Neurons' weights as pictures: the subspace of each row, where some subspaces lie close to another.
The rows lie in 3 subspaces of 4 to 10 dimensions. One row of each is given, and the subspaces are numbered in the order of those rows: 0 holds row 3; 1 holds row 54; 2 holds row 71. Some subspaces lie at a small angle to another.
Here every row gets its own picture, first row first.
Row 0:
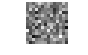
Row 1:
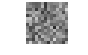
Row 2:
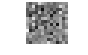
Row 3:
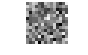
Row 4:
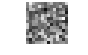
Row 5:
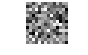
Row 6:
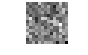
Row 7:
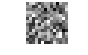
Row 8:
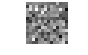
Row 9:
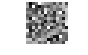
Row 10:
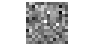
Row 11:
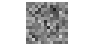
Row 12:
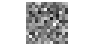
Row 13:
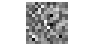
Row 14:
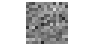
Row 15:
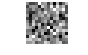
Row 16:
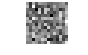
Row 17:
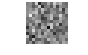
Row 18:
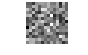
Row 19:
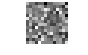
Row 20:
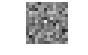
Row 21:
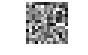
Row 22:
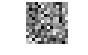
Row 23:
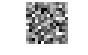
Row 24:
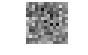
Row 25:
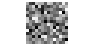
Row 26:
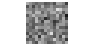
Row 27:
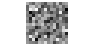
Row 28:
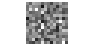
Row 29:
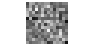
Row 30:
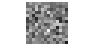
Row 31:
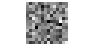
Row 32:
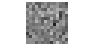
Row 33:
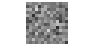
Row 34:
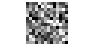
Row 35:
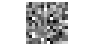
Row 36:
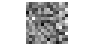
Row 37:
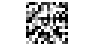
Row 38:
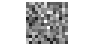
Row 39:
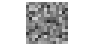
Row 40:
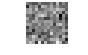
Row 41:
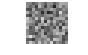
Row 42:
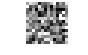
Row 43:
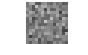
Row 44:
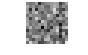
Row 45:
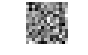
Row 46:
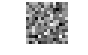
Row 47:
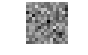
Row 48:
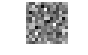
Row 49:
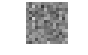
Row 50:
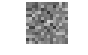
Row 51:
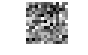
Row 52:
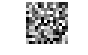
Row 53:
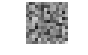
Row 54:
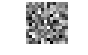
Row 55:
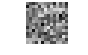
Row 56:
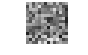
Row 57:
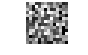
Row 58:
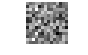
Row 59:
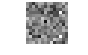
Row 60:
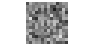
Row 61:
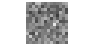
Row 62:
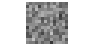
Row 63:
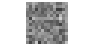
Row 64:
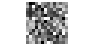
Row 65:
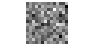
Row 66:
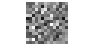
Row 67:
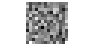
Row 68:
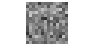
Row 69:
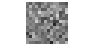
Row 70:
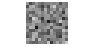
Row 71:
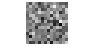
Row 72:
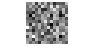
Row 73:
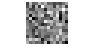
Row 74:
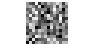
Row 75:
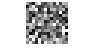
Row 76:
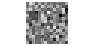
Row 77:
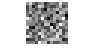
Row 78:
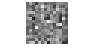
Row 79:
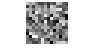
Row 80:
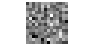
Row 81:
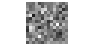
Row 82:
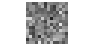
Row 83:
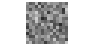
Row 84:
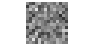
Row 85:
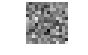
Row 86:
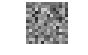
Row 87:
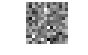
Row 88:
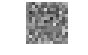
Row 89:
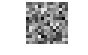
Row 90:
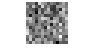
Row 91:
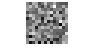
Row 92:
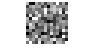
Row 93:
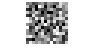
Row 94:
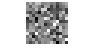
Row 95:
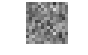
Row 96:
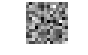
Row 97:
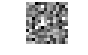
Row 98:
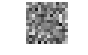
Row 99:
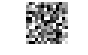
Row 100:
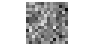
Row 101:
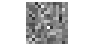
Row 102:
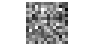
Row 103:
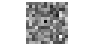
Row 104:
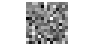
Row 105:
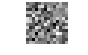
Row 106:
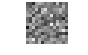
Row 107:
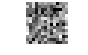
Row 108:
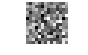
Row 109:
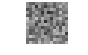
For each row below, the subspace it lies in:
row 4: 0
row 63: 0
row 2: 1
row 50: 0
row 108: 0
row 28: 0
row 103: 1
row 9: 1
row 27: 0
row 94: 2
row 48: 2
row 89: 0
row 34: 0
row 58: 2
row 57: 2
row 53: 2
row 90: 1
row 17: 1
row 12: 2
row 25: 0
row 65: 0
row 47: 0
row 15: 1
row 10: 1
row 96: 2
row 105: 2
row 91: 2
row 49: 1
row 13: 1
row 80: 1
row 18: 0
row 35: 1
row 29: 0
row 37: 2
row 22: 1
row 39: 0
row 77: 0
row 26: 1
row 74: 1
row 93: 2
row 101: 1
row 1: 1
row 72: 1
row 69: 2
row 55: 0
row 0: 0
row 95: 1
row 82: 1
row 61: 2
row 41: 2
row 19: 1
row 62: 2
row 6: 0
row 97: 1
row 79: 1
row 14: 0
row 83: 0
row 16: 1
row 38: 1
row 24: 1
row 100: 1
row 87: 1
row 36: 0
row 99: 2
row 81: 1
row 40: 2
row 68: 0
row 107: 1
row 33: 2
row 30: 2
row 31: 2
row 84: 2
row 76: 0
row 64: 0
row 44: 0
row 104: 1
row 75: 2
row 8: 0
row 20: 0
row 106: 1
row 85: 2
